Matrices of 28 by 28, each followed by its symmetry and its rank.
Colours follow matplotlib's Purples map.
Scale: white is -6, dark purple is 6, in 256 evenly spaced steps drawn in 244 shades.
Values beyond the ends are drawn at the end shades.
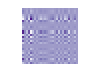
neither, rank one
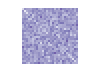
symmetric, full rank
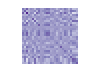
symmetric, rank three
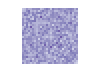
symmetric, full rank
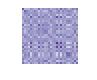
symmetric, rank three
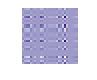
neither, rank one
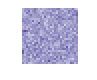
neither, full rank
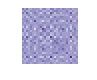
symmetric, rank three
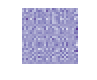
neither, rank three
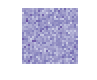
neither, full rank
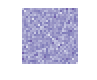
symmetric, full rank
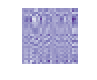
neither, rank three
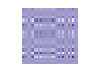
neither, rank one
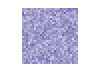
neither, full rank
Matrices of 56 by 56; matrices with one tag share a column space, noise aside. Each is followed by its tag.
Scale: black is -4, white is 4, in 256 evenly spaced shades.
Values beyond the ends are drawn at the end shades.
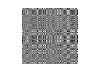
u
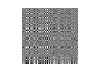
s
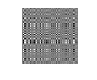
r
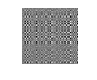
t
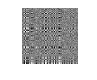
s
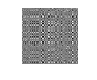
t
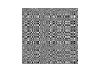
t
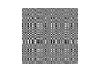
r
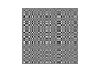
t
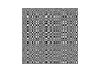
t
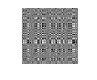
r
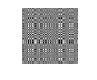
r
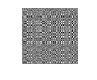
t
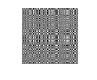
u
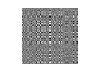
t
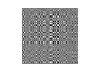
t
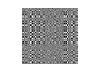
t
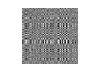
r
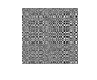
t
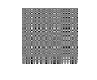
s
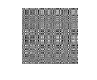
u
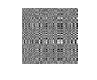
r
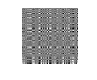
s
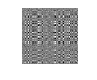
t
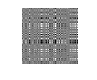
r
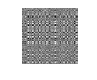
t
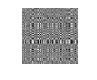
r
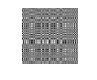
r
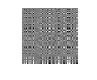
s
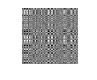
u
